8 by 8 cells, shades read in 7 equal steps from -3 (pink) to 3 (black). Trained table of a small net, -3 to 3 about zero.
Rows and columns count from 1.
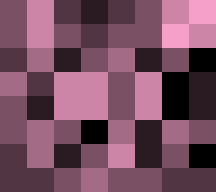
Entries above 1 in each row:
1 0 3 2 3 2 3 0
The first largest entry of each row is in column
4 4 8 7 7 4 8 1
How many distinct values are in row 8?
3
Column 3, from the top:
1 0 2 -2 -2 0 2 0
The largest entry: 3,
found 5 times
